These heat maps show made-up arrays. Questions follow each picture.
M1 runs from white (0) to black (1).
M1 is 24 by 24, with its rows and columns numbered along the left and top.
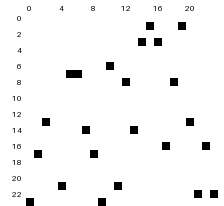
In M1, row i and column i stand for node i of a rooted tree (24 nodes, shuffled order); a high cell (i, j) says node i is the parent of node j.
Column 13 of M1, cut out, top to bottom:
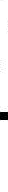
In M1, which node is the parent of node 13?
14
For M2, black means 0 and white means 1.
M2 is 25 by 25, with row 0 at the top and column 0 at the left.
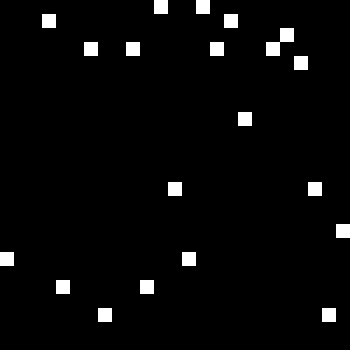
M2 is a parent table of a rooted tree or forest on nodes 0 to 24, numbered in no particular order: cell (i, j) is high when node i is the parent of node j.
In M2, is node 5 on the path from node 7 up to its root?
no
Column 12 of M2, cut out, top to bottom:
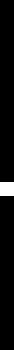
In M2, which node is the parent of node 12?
13
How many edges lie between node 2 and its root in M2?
0
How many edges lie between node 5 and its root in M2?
0
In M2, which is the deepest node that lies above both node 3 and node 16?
1
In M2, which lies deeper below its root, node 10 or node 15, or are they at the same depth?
the same depth
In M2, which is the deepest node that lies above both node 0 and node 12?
18
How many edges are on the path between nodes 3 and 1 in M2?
1
